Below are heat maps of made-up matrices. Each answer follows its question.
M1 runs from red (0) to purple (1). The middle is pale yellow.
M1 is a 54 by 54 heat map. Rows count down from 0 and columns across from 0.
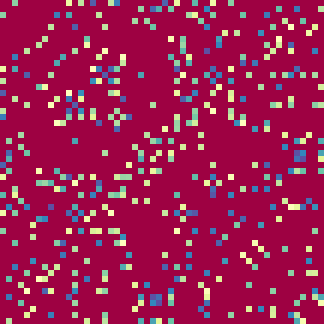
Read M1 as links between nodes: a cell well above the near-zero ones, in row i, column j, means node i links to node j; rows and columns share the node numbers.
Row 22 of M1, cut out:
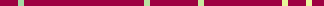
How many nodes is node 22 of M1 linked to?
5
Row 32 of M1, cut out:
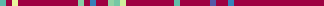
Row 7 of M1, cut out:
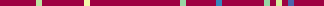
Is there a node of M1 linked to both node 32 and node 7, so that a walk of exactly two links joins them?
no
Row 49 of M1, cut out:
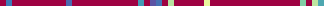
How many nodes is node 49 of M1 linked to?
10
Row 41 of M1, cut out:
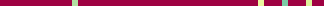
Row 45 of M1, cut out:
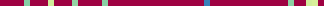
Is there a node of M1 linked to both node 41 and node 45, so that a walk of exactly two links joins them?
yes
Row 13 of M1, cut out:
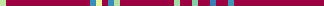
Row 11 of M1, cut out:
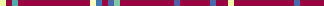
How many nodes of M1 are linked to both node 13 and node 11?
8
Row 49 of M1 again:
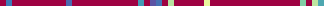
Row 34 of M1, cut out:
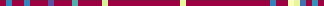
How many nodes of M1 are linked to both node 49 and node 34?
3
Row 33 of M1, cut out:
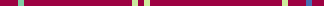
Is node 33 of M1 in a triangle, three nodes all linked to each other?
yes
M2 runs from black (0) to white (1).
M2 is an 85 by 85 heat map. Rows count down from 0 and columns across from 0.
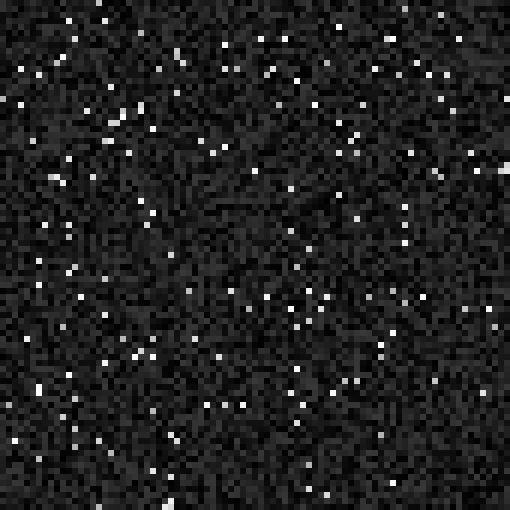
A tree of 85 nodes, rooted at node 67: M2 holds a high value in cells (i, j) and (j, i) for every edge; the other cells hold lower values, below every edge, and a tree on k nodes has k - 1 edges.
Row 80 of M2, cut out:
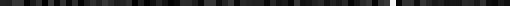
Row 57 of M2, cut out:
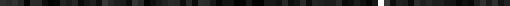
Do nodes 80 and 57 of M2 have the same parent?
no
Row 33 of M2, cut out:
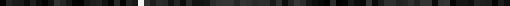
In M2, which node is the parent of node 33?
23
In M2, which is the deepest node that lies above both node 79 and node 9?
28
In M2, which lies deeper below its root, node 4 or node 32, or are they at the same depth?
the same depth
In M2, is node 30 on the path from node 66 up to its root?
no
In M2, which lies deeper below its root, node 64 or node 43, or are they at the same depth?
the same depth
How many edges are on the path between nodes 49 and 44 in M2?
1
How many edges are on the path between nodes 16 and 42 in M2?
3
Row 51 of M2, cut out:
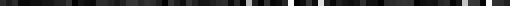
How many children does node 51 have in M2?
4
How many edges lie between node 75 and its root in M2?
7
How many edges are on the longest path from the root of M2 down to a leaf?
28
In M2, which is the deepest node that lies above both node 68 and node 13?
25
